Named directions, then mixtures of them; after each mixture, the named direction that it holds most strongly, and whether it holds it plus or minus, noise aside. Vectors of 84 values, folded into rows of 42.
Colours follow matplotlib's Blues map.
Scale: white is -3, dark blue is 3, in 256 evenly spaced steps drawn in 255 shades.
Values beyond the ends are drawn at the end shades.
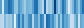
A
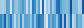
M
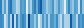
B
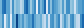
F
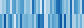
M, plus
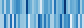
B, minus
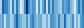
F, plus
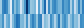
F, plus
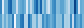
B, plus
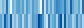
M, plus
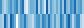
F, minus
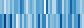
F, minus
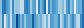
F, plus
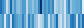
B, plus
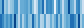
A, minus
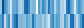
F, plus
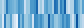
A, plus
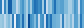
A, plus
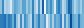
A, minus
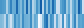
M, minus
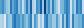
M, minus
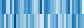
M, minus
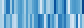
A, plus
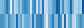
M, plus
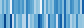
B, minus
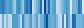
M, minus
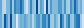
F, minus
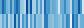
M, minus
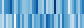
A, plus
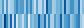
B, minus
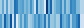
F, minus
